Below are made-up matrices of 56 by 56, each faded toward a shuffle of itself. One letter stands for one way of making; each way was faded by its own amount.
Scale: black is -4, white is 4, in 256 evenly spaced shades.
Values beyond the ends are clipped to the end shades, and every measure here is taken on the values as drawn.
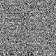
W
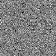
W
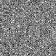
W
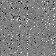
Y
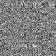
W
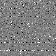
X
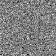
W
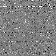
X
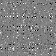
Y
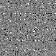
X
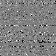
X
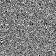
W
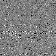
X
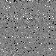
Y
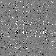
Y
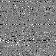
X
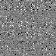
X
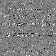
X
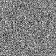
W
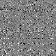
X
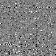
X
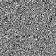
W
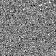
W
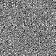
W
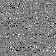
X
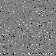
Y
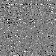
X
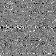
X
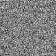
W
